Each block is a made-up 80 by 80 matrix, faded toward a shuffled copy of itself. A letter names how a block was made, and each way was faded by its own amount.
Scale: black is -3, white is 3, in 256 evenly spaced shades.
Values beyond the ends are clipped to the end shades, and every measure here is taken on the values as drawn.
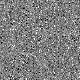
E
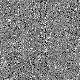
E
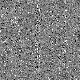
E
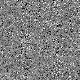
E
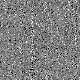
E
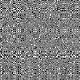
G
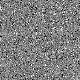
E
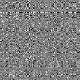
G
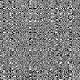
G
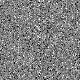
E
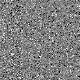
E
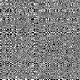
G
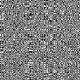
G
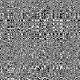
G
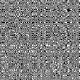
G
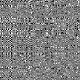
G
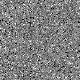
E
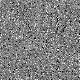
E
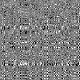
G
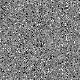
E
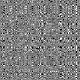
G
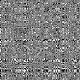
G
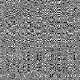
G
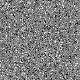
E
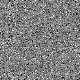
E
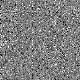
E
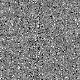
E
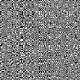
G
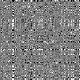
G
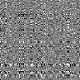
G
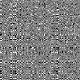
G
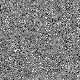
E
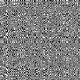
G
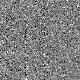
E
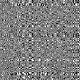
G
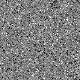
E
